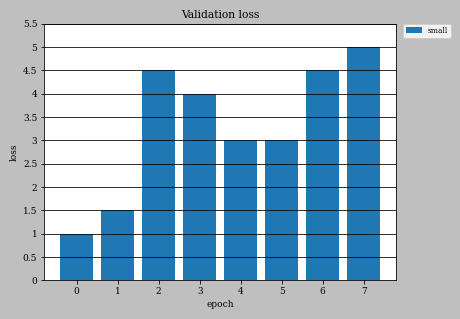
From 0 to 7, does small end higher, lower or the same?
higher
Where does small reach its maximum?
7
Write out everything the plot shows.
Title: Validation loss
x-axis: epoch, ticks 0 1 2 3 4 5 6 7
y-axis: loss, ticks 0 0.5 1 1.5 2 2.5 3 3.5 4 4.5 5 5.5
Legend: small
Values:
small: 1 1.5 4.5 4 3 3 4.5 5
